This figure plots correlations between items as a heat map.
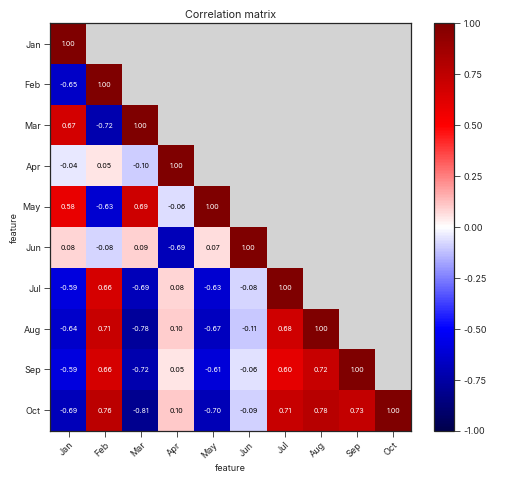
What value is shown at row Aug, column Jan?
-0.64
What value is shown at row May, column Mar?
0.69
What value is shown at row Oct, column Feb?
0.76
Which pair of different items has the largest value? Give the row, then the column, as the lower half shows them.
Oct, Aug
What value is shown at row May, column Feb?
-0.63
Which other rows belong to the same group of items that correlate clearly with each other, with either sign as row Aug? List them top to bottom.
Jan, Feb, Mar, May, Jul, Sep, Oct
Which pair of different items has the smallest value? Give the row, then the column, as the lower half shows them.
Oct, Mar
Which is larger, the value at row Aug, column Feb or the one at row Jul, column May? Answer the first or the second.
the first
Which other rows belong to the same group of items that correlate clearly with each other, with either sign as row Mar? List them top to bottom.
Jan, Feb, May, Jul, Aug, Sep, Oct
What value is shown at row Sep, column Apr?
0.05
